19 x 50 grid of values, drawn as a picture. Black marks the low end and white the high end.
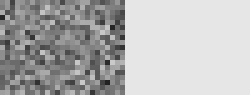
The table splits into one row of 2 panels. Panel 1,1: middling, fine-grained, strong in contrast. Panel 1,2: very high, flat.
